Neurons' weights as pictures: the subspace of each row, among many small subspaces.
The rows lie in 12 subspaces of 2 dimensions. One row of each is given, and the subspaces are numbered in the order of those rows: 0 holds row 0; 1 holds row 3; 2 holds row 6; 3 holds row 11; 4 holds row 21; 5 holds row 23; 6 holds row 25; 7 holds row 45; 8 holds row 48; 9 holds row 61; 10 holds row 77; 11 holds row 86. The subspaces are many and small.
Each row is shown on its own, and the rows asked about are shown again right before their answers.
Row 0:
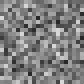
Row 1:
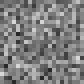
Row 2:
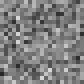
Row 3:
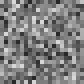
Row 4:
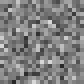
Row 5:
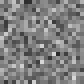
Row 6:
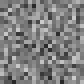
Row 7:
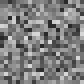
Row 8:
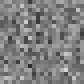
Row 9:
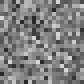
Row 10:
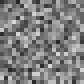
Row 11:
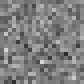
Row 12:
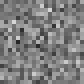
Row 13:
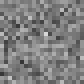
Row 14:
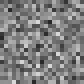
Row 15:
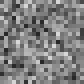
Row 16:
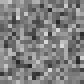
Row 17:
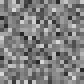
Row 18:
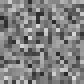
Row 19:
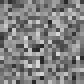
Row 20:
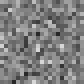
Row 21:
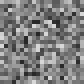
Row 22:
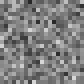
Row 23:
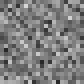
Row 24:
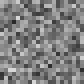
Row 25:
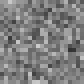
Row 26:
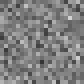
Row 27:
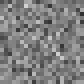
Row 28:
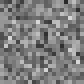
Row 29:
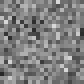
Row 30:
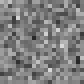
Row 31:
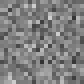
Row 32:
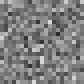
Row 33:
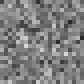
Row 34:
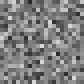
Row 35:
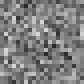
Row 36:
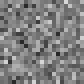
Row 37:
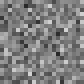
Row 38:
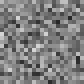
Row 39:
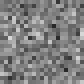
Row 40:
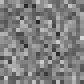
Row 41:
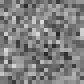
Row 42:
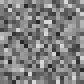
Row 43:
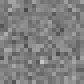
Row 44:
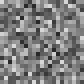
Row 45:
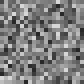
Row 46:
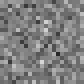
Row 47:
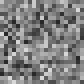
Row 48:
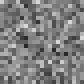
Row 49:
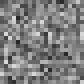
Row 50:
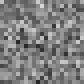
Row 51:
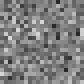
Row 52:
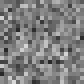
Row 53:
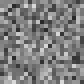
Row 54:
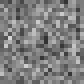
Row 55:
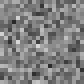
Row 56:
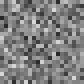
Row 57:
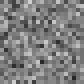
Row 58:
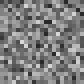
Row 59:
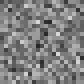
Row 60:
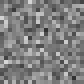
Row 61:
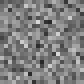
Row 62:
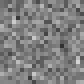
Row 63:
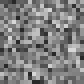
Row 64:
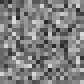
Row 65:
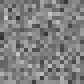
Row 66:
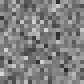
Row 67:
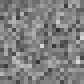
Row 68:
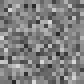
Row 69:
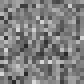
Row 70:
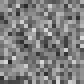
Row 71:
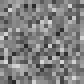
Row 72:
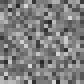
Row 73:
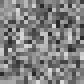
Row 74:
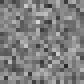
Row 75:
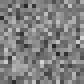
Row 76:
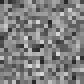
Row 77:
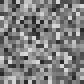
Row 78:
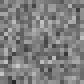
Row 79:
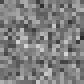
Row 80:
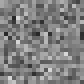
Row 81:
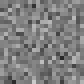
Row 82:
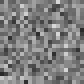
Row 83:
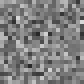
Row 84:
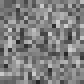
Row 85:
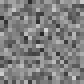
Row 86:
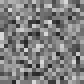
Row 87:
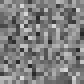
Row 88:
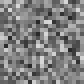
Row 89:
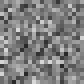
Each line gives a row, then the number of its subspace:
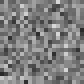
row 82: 7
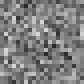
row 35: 1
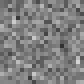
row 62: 0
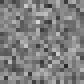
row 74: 6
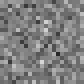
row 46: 9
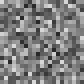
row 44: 6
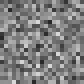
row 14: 11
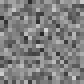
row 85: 7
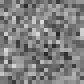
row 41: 1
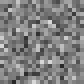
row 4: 4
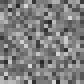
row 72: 5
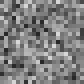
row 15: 1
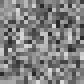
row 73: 6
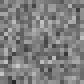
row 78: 11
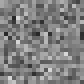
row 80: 3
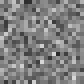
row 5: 1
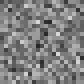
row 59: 9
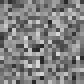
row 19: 3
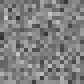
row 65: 2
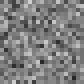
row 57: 1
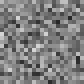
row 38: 11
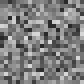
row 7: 1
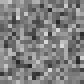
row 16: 0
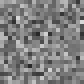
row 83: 3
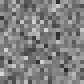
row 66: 10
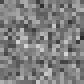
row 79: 8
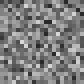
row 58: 9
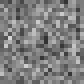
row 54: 5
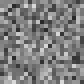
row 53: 2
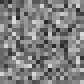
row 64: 0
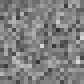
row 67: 0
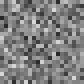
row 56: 10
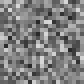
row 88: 5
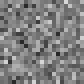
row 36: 9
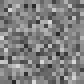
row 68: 11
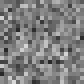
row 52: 4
